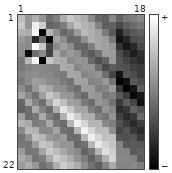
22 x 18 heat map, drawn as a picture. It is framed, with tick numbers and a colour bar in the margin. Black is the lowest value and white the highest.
Seam: vertical, 80% of the way across, the left part higher. Roughest part: top left. Odd patch: rougher, in the top left. Ninth with the lowest average: middle right. Grain: diagonal, down to the right. Average level on the scale: 50%.
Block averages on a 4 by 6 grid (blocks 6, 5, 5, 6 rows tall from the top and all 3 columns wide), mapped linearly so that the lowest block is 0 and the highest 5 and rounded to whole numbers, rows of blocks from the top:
4 3 4 4 2 1
4 3 4 3 1 0
3 4 5 4 2 0
4 4 4 4 4 2
